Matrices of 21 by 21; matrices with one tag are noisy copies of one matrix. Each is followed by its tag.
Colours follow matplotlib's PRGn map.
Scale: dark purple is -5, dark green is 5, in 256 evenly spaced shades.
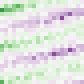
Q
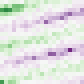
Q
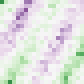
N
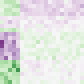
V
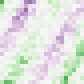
N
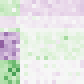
V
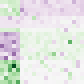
V
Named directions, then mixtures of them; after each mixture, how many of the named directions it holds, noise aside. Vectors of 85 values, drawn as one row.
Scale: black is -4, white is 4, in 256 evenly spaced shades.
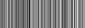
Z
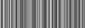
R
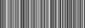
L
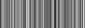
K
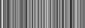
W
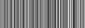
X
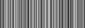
three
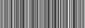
two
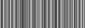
two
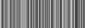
three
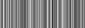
one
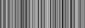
three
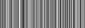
two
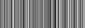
three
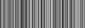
three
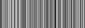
three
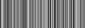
three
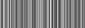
one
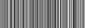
one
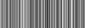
three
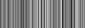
three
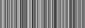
three
